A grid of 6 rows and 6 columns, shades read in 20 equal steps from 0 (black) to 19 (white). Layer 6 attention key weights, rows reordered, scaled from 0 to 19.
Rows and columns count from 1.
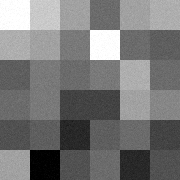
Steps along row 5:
up down up up down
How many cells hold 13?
3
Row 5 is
6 7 3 7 8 5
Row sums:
79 68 54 49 36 35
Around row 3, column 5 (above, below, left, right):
8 12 9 8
